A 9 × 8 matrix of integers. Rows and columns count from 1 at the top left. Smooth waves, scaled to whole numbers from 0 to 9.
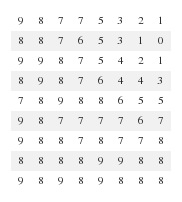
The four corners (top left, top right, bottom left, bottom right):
9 1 9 8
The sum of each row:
42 38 45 49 56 58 62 66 67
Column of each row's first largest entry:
1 1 1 2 3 1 1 5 1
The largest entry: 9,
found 12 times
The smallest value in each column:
7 8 7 6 5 3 1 0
